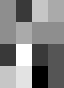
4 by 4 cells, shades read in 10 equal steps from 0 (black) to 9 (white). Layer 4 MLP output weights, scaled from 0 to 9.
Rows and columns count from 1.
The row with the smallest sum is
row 3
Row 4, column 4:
3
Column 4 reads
6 5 3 3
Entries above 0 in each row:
4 4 4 3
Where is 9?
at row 3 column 2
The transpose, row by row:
5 5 2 7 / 2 6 9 8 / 7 5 2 0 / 6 5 3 3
